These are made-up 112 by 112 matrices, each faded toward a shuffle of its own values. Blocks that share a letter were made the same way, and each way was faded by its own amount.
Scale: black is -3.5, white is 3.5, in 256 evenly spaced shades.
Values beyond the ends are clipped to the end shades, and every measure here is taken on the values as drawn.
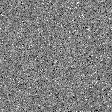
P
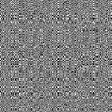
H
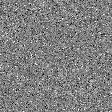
P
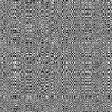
H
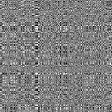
H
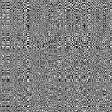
H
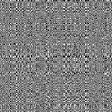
H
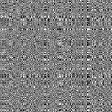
H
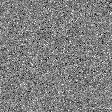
P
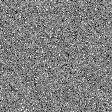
P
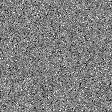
P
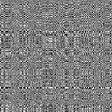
H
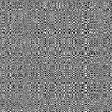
H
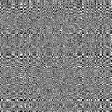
H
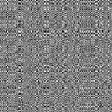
H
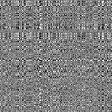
H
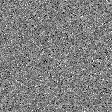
P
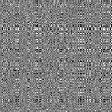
H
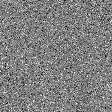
P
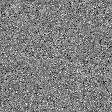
P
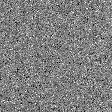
P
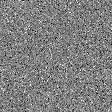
P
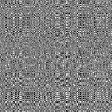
H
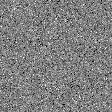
P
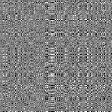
H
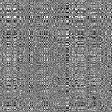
H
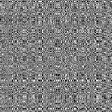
H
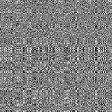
H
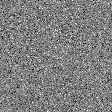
P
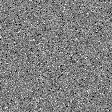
P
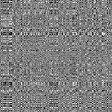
H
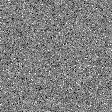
P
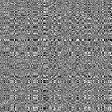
H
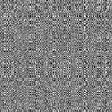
H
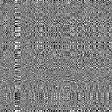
H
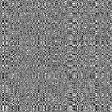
H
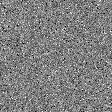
P
